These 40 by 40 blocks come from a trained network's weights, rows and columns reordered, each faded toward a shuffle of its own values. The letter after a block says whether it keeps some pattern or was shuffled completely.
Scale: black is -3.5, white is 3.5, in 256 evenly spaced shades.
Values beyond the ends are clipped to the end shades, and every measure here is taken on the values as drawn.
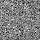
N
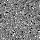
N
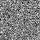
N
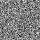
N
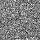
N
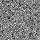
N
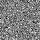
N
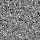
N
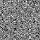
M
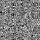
M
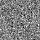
N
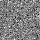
N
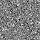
N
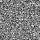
N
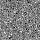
N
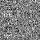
M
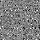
M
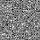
M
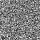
N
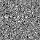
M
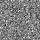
N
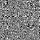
M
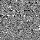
M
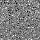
N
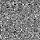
M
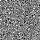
N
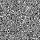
M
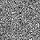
M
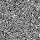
N
